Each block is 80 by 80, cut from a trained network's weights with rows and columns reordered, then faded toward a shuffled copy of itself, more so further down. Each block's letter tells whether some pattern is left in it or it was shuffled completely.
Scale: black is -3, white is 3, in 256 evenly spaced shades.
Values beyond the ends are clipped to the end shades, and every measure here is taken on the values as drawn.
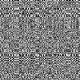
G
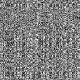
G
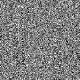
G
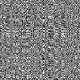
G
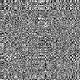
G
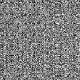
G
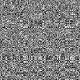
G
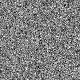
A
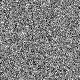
A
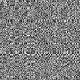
G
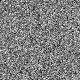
A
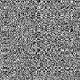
G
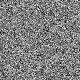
A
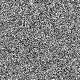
A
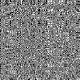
G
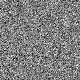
A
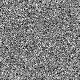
A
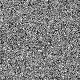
A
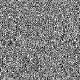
G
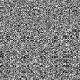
G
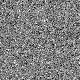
A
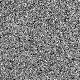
A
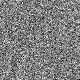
A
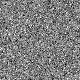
A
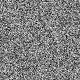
A
